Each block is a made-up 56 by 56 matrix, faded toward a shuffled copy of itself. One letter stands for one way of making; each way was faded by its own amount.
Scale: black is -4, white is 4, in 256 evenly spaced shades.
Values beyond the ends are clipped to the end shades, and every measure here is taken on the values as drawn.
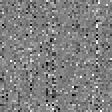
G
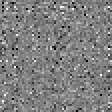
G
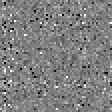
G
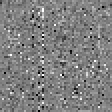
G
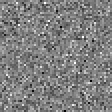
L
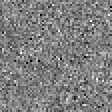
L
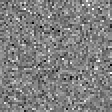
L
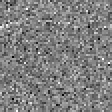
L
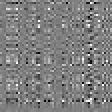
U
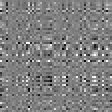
U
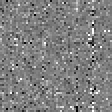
G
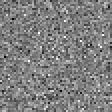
L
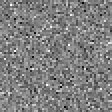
L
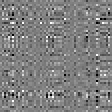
U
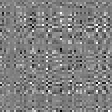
U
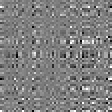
U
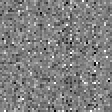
G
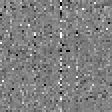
G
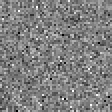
L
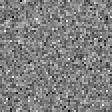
L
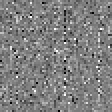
G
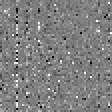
G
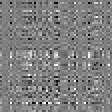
U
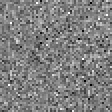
L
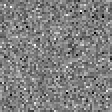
L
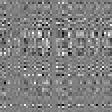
U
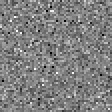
L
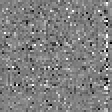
G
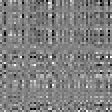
U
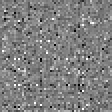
G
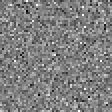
L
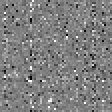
G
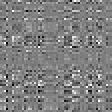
U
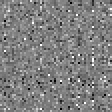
G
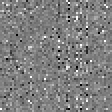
G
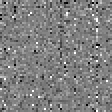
G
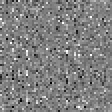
G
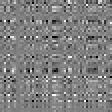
U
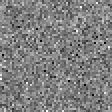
L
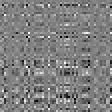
U
